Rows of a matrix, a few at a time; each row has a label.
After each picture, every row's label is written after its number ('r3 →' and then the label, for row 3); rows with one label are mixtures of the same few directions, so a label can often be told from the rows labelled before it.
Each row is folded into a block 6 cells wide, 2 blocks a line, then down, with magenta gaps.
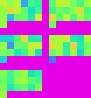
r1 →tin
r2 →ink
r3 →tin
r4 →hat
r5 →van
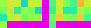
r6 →tin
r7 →van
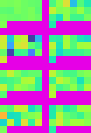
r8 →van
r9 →tin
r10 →van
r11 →tin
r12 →ink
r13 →tin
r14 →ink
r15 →van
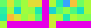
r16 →tin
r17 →tin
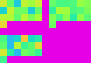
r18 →tin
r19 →ink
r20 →tin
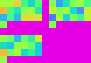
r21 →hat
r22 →ink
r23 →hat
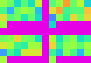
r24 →hat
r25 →hat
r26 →hat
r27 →van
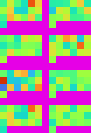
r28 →van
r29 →hat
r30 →tin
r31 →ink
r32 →ink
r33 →ink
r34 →van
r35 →tin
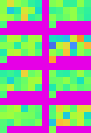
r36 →ink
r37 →ink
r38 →tin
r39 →hat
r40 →tin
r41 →ink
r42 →tin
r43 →tin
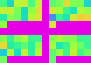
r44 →ink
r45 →hat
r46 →ink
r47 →ink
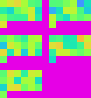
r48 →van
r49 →van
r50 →ink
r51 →van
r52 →tin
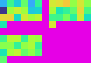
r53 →van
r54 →van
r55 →tin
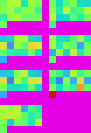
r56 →tin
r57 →tin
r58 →tin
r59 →ink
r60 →tin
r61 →hat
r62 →tin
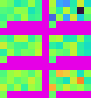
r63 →ink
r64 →ink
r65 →ink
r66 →ink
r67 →ink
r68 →ink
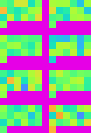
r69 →ink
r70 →hat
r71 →tin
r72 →van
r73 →ink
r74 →ink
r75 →ink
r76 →tin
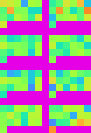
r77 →tin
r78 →hat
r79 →van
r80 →hat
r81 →van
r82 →ink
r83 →ink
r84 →hat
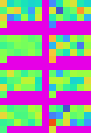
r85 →tin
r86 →tin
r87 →van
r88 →tin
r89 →ink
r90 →ink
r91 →van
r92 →hat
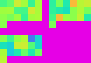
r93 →ink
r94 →tin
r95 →van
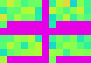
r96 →ink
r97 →tin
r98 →hat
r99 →van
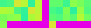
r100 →ink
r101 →hat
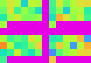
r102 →tin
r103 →tin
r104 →van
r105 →hat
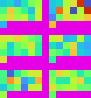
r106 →van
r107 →hat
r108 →van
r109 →ink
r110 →ink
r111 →ink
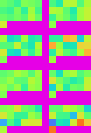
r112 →hat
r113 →ink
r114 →tin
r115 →ink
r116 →ink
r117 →ink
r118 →hat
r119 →hat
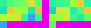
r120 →hat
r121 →hat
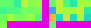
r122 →tin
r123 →ink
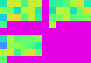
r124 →tin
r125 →hat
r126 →van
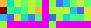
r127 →van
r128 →ink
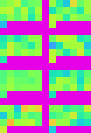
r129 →hat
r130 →tin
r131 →van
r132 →van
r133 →van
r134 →van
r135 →tin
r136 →hat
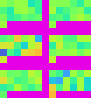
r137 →van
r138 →hat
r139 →hat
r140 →tin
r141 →van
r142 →hat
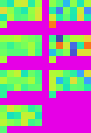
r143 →ink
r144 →hat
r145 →van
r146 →ink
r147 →tin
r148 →hat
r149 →ink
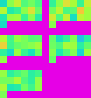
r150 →tin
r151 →ink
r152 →van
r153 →van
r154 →tin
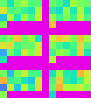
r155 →ink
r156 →hat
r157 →hat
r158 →van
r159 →ink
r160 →van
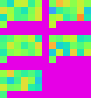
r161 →ink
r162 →van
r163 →hat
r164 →ink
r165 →ink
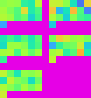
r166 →hat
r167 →hat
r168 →van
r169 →van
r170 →tin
